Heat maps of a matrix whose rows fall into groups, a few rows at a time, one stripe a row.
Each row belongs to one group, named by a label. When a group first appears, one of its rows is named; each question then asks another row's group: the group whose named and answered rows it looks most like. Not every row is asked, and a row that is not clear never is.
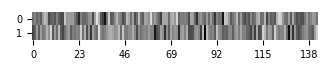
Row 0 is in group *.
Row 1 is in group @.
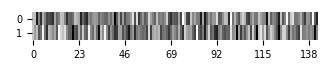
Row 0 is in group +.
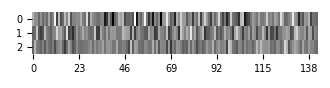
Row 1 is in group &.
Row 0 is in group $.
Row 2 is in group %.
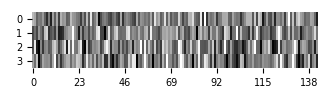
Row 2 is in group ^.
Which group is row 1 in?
*
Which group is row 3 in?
$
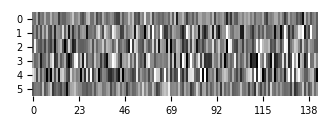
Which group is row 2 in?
%
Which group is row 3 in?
+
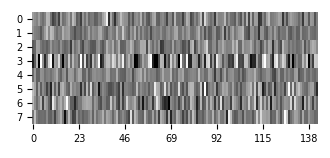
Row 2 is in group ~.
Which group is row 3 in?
@
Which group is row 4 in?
^
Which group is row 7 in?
%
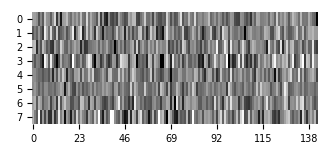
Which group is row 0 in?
$
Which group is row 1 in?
^
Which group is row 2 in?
+
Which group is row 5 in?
%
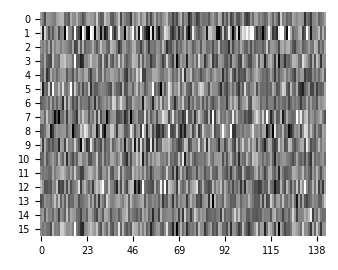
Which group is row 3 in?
&
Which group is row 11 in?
&
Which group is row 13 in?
@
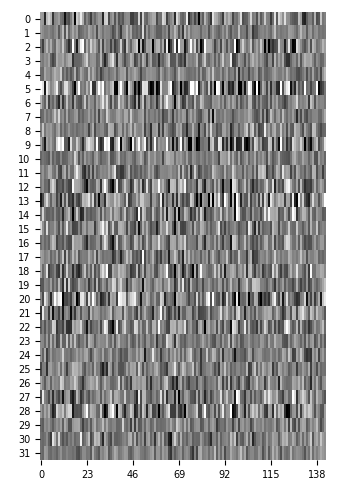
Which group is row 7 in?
@
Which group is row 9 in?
&
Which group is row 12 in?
*
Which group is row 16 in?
*
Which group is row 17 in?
$
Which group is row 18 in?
~
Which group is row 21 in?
%
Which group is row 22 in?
*
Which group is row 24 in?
$
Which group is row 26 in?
&
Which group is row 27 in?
%
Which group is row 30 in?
^
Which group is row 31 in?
~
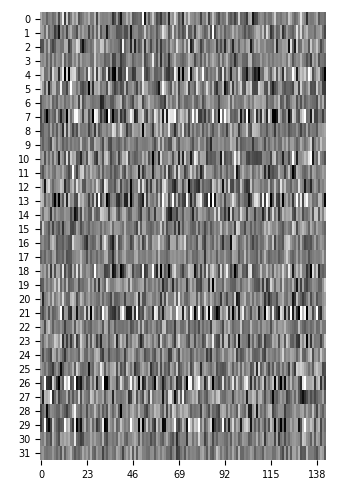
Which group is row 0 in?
$
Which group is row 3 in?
$
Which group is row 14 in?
~
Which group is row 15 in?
%
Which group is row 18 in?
$
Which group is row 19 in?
@
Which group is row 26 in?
&
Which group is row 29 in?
&
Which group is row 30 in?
&
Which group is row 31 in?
+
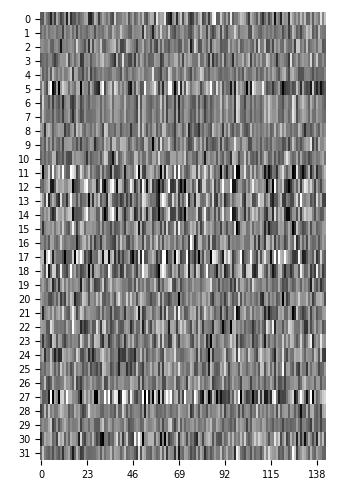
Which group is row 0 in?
~
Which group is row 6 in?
%
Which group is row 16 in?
+
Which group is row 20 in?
+
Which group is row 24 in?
+
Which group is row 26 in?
&
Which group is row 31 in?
%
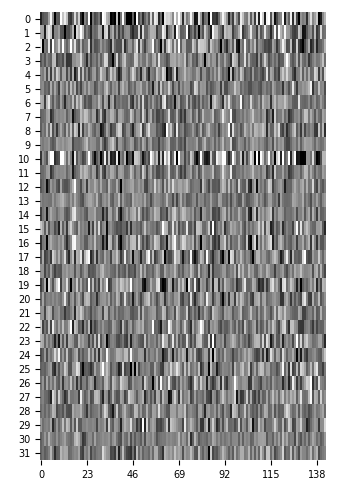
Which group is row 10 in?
+
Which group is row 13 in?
&
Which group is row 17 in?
^
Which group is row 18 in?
+
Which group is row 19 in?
@
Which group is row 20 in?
^
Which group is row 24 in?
@
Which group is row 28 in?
*
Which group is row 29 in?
$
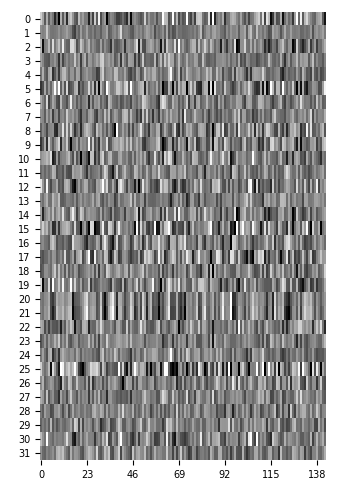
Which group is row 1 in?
~
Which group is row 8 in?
+
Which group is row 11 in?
*
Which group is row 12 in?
~
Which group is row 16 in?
*
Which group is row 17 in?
^
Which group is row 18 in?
@
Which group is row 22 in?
+
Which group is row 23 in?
@
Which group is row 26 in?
+
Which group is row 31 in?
&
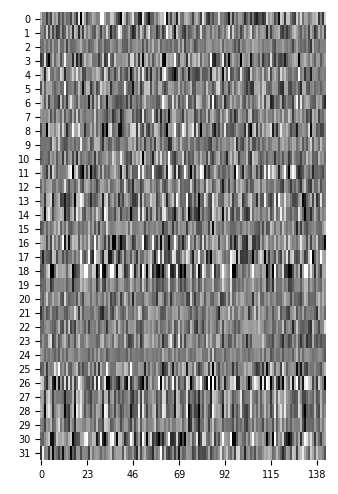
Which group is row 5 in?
^
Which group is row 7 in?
$
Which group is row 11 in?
%
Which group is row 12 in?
^
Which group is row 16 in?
$
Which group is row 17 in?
^
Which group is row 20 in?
^
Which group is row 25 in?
@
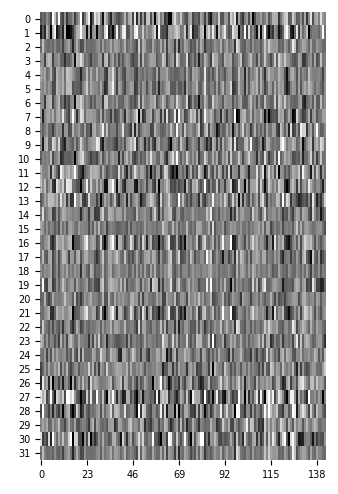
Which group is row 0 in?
^
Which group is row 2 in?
%
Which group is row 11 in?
&
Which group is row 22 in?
%
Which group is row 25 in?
@
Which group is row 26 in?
%
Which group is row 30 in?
%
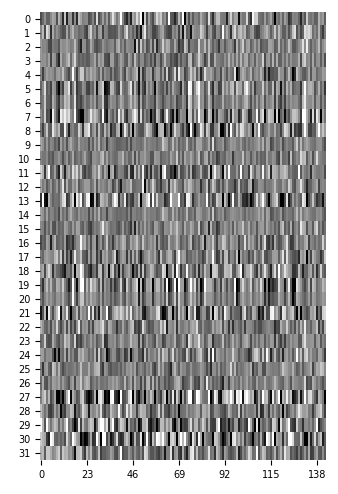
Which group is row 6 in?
&
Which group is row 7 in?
&
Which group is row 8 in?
^
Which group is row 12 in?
$
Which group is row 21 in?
@
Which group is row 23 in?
&
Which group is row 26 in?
^
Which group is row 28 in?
+
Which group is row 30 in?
*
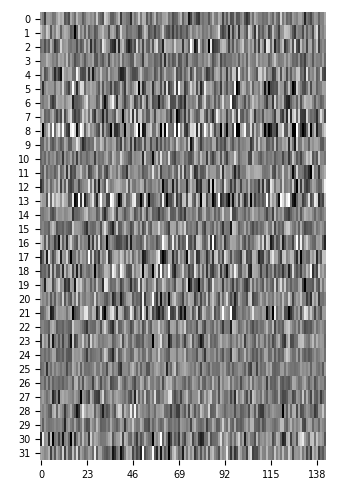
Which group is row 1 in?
~
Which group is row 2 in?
+
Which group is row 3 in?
~
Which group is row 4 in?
+
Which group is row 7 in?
+
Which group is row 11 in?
$
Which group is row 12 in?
@
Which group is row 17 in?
@
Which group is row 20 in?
$
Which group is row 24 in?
*
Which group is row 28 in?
+
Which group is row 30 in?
%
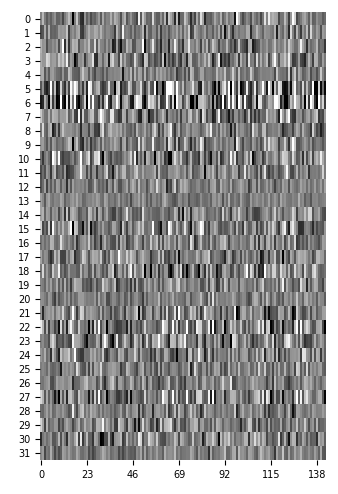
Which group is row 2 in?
$
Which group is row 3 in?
~
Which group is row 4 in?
+
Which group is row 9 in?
%
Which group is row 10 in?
^
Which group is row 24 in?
&
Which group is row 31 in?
+
